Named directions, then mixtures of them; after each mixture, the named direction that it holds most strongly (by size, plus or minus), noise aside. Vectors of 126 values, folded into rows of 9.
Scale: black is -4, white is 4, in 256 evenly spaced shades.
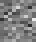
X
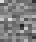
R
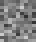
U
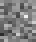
U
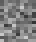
U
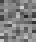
U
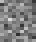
R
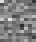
R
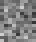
U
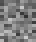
U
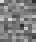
R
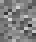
X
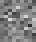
X
